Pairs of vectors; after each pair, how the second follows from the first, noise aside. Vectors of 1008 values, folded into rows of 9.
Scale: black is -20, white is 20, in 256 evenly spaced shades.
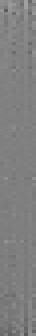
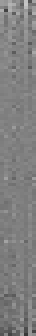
scaled up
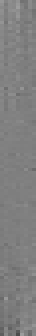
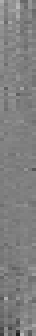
scaled up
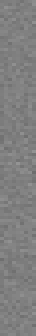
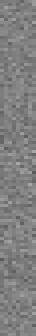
scaled up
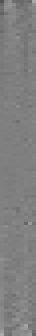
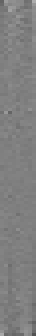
reversed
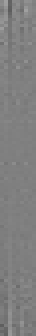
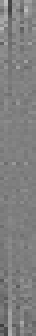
scaled up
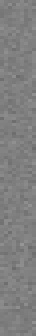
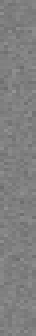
reversed
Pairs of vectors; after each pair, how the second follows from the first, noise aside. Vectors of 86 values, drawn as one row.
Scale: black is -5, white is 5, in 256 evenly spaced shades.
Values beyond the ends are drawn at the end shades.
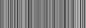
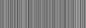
shrunk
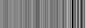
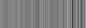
shrunk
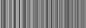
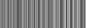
reversed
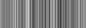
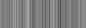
shrunk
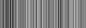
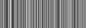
sign-scrambled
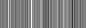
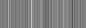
shrunk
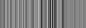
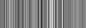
sign-scrambled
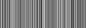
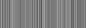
shrunk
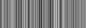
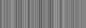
shrunk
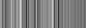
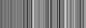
reversed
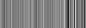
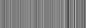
shrunk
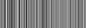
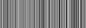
reversed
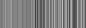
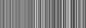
sign-scrambled
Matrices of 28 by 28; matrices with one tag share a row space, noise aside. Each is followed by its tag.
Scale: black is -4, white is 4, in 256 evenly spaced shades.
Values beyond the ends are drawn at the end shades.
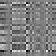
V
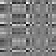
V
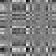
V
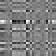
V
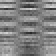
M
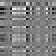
V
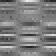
M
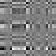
V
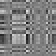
V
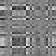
V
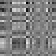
V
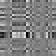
V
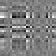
V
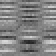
M
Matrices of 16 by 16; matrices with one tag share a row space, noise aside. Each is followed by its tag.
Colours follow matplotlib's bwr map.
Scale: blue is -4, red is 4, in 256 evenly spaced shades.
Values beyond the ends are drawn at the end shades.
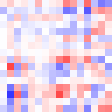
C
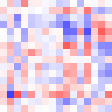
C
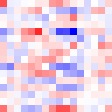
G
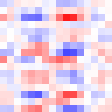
G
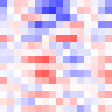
G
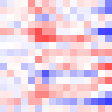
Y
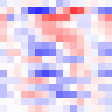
G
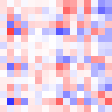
C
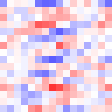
G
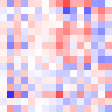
C
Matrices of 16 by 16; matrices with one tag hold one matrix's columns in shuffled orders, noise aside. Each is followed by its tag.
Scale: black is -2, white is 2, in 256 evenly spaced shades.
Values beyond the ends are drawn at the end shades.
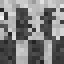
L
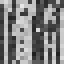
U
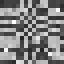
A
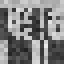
L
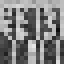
L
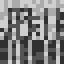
L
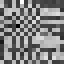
A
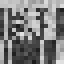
L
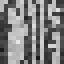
U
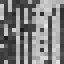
U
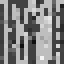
U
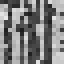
U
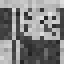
L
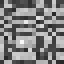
A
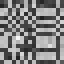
A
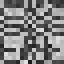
A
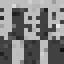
L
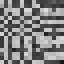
A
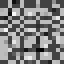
A
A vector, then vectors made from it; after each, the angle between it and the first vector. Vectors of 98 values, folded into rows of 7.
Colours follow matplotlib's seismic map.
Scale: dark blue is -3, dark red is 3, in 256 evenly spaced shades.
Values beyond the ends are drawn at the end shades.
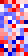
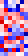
partly opposed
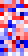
partly opposed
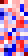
partly aligned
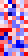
orthogonal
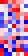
nearly parallel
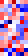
partly aligned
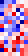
partly opposed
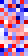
partly opposed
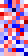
partly opposed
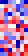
partly opposed
